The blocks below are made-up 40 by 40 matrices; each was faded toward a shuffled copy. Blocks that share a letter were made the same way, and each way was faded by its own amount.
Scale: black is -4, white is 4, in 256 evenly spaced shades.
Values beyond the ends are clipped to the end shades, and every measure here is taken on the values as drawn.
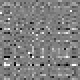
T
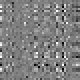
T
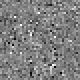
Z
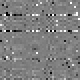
T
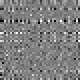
T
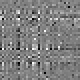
T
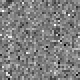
Z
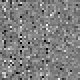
Z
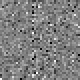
Z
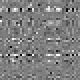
T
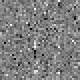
Z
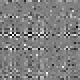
T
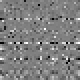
T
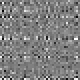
T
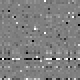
T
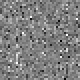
Z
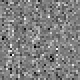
Z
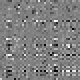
T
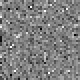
Z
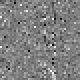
Z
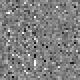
Z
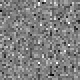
Z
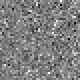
Z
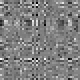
T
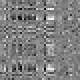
T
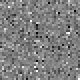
Z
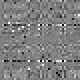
T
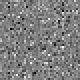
Z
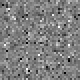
Z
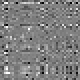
T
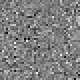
Z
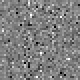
Z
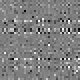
T
